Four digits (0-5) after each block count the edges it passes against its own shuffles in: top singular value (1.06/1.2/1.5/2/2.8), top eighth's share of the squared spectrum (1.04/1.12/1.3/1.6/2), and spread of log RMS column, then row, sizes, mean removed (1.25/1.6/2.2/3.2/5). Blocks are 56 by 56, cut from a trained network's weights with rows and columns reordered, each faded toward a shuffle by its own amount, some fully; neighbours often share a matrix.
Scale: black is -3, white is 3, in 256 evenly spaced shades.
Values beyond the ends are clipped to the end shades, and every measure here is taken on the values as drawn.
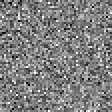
0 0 0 0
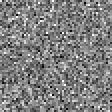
0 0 0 0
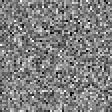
2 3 1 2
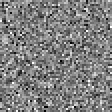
0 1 0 0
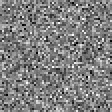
0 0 0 0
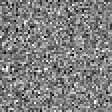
0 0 0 0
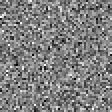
0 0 0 0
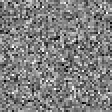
1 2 0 0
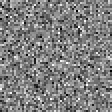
0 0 1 0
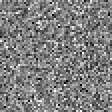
2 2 1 0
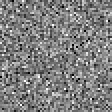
0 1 0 0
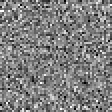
2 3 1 1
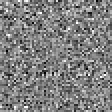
2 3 1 2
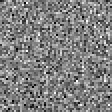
0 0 0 0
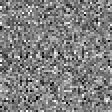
3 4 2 2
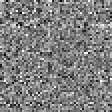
3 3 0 2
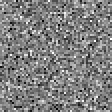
0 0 0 0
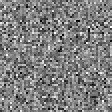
2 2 0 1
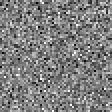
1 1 0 0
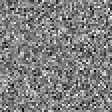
2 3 0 1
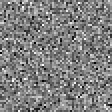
1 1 0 0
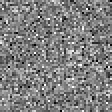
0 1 0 0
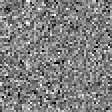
1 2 1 0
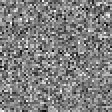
2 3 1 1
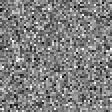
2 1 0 0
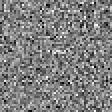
3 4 2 2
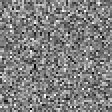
2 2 1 0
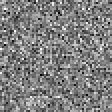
1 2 0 0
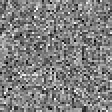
2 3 0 1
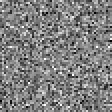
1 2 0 1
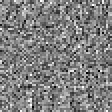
2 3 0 1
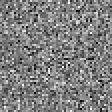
2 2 0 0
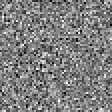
0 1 0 0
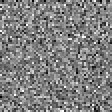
2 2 0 1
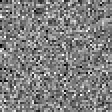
2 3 2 1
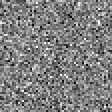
1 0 0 0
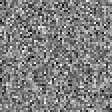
2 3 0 1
